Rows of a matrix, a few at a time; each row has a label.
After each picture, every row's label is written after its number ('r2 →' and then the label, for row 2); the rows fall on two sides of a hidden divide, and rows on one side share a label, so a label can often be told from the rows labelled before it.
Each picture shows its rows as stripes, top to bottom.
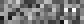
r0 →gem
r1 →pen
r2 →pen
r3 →pen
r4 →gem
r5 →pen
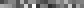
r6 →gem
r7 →pen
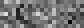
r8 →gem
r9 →pen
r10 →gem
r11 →pen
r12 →pen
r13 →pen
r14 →gem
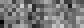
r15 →gem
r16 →gem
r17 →gem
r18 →gem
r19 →gem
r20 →gem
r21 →gem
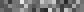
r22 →gem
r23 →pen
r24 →gem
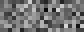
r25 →pen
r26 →gem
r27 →gem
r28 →pen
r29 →gem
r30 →pen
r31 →pen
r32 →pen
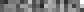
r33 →gem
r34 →gem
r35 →gem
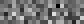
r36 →gem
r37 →gem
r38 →pen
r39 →pen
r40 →gem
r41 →gem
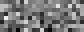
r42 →pen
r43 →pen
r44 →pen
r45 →gem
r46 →pen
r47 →gem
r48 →pen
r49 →pen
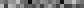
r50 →pen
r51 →gem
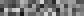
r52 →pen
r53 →gem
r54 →gem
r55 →pen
